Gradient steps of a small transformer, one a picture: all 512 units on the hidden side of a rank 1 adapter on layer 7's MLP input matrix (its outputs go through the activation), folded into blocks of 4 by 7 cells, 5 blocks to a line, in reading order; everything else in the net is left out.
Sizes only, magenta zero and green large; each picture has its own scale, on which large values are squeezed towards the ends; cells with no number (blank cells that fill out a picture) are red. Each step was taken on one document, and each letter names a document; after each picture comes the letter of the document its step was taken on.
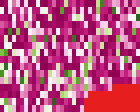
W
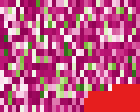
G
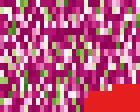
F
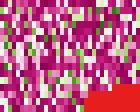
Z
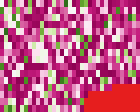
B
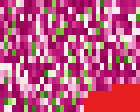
W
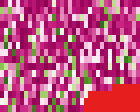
W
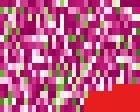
F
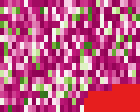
Z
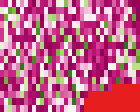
B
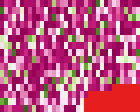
W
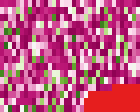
W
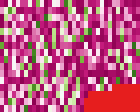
B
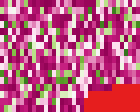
Z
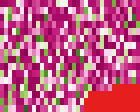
F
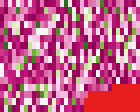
B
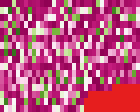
Z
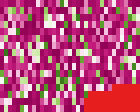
F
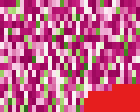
F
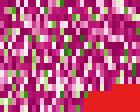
G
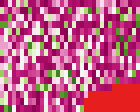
Z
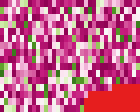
Z
